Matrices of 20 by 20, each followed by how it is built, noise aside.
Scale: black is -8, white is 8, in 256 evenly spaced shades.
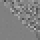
upper triangular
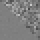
upper triangular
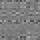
low rank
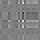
low rank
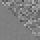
upper triangular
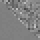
upper triangular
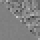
upper triangular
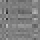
low rank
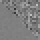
upper triangular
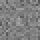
low rank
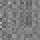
low rank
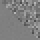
upper triangular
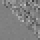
upper triangular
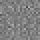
low rank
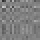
low rank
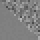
upper triangular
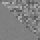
upper triangular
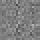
low rank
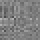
low rank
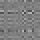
low rank
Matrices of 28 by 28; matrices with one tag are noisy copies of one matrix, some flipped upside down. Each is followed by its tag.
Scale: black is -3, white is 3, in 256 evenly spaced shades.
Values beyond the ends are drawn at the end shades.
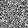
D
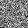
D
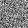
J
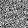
J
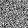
J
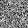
D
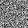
J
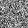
D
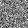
J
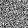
J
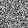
D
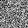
D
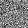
J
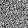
J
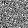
J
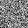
D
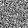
J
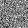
J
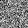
D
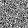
J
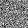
J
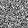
D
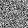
J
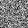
D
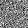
J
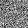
J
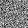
J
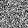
D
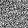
J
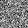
D
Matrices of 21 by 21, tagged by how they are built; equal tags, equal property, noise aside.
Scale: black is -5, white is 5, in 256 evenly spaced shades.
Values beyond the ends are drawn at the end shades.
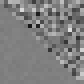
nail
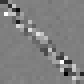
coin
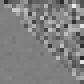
nail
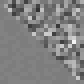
nail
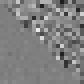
nail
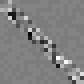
coin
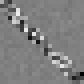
coin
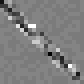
coin
